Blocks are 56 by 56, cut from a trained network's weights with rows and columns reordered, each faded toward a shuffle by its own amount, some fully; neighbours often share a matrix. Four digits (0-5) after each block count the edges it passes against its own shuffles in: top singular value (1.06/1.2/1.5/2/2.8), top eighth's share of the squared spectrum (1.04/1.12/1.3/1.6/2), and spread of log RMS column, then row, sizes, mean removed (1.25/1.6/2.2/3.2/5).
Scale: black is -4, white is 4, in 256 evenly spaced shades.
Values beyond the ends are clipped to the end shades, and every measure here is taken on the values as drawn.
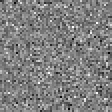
2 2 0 0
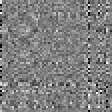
4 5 2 2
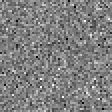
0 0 0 0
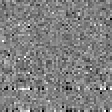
4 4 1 2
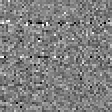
3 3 1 2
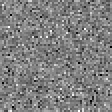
0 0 0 0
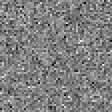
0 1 0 0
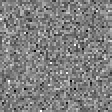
0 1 0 0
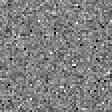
0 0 0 0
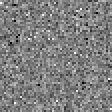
1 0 0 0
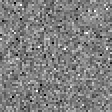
0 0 0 0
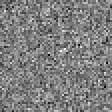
0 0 0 0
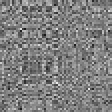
4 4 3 2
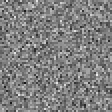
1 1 0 0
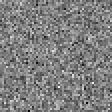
3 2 0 0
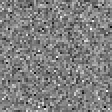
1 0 0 0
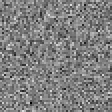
3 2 0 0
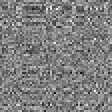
4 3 0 2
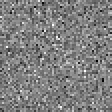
1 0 0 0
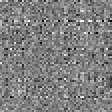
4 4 2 3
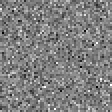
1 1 0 0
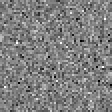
1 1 0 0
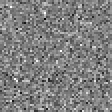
2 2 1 1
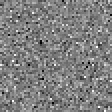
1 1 0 0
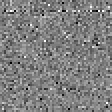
3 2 0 2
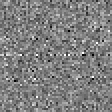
2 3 1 2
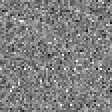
2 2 0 1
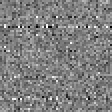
3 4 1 2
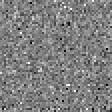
2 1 0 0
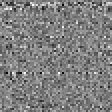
3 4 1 3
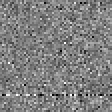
3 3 1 2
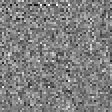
3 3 2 2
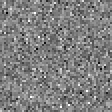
1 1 0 0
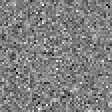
1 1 0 1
